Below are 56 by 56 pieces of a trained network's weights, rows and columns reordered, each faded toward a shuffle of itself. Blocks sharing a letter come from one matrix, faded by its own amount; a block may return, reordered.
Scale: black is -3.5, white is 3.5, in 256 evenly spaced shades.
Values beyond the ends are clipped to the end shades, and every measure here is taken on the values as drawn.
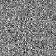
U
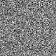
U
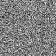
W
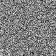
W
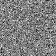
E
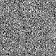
U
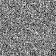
E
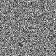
E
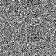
E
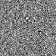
U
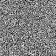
W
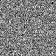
E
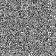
E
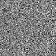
U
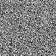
W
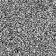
W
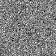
E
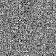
U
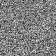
W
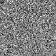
E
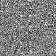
U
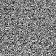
E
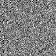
U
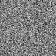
W
